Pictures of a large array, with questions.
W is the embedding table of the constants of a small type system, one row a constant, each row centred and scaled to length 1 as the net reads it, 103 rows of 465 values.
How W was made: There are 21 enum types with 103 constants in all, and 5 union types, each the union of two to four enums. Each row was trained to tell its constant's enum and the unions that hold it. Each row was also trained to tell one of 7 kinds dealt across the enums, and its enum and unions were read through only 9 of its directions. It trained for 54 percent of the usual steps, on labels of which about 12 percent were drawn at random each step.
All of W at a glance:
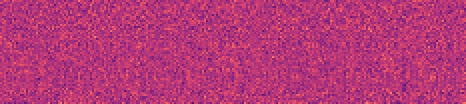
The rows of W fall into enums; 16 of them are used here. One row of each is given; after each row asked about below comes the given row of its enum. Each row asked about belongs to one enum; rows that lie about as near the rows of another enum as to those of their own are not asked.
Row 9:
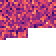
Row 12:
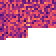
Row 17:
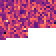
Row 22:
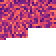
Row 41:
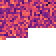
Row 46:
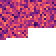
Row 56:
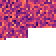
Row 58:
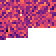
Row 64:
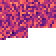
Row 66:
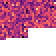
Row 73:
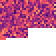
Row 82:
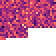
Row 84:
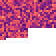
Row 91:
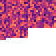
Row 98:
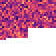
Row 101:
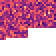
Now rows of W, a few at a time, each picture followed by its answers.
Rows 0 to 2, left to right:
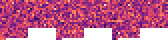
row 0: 73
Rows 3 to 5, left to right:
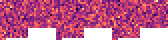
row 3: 73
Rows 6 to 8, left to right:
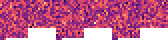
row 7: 58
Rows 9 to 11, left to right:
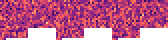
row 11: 91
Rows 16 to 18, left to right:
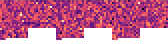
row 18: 73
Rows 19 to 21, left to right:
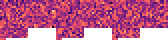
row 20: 73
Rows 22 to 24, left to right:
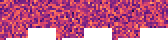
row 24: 98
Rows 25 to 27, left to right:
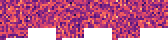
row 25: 58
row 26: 84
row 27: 84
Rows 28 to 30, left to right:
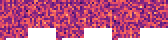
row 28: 91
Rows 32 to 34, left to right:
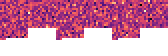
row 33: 101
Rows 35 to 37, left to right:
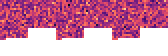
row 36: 82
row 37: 82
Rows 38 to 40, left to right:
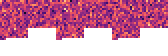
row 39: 64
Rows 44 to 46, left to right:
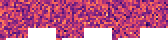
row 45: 46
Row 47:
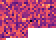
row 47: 46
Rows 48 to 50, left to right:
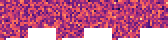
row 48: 91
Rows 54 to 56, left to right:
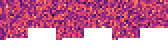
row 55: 9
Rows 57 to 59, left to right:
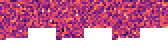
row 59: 66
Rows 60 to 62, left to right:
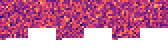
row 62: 46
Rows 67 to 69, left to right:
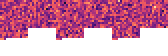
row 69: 46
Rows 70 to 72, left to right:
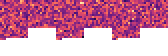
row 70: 56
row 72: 84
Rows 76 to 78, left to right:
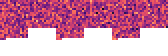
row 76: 84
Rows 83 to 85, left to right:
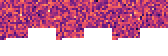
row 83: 58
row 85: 41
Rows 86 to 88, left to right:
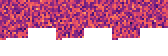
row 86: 98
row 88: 9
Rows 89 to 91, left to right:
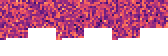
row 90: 98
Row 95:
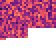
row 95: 98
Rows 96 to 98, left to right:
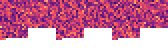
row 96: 82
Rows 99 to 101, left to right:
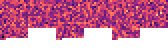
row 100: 91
